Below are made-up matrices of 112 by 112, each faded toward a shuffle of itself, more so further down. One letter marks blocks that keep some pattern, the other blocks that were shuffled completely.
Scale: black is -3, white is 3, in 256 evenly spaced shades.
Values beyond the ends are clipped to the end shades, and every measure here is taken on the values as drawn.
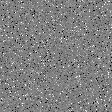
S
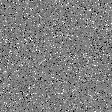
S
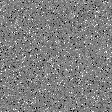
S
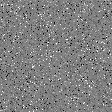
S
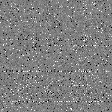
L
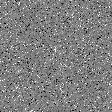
S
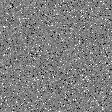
S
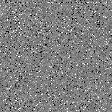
L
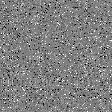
L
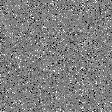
L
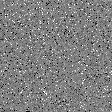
S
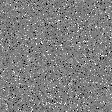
S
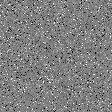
S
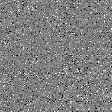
L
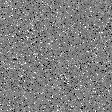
S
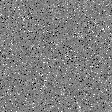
S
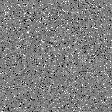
L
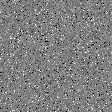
S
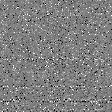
L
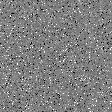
S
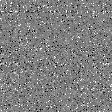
L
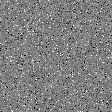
S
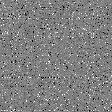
L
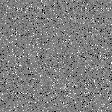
L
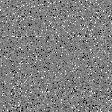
L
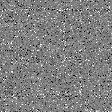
L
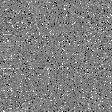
L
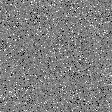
S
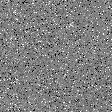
S
